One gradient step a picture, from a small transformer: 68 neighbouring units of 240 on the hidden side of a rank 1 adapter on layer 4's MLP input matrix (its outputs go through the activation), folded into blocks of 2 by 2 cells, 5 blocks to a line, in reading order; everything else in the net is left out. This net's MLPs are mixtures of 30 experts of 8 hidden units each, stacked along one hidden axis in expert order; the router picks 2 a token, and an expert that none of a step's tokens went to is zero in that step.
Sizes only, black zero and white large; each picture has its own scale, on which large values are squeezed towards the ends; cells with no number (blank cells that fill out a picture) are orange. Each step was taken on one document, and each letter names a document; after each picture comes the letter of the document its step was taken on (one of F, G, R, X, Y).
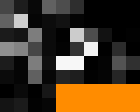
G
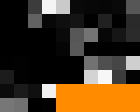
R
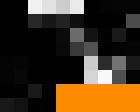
R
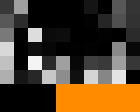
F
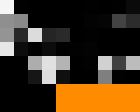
F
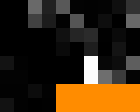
R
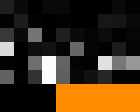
F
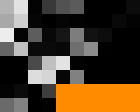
G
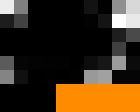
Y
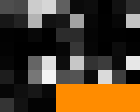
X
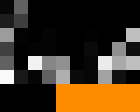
F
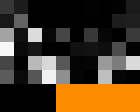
F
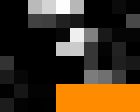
R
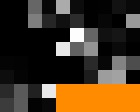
R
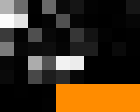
G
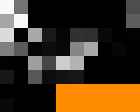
G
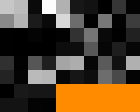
X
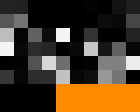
F
